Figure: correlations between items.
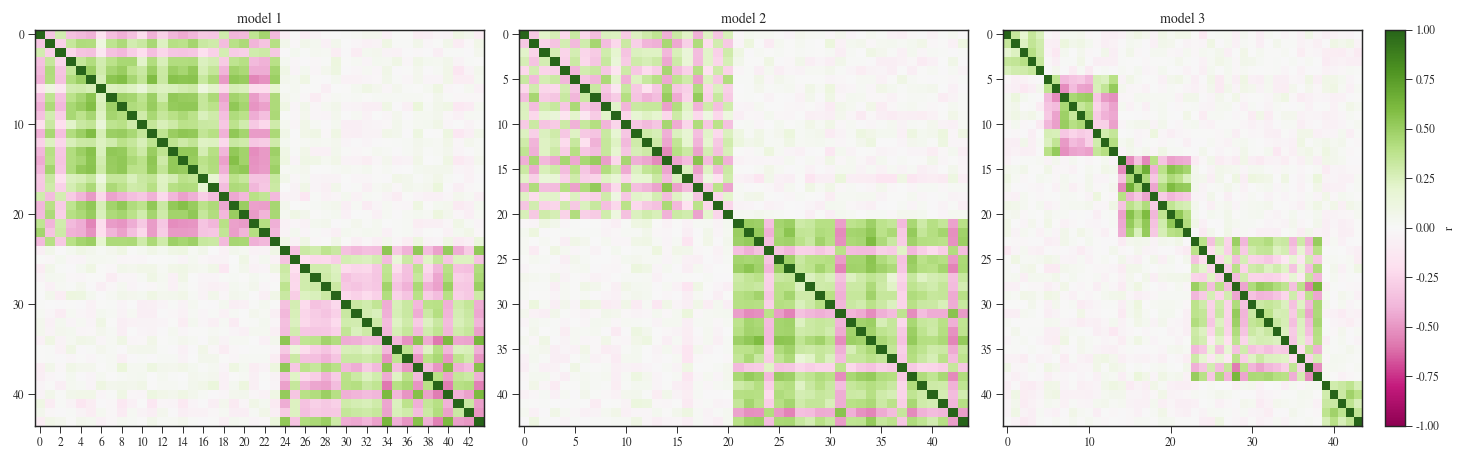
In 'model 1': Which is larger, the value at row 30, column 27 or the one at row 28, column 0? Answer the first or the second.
the second
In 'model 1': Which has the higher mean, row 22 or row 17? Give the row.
17
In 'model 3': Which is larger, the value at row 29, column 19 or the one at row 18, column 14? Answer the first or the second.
the second
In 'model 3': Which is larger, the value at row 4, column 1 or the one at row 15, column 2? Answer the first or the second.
the first
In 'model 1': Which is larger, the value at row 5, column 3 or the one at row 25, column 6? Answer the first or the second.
the first
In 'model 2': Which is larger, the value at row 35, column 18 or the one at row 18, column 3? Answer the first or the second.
the second
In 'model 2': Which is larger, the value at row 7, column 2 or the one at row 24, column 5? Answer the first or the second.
the second
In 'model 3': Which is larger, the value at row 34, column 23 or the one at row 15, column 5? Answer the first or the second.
the first
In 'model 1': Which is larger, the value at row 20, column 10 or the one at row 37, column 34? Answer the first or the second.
the second
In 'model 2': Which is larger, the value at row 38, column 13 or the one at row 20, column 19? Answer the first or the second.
the first
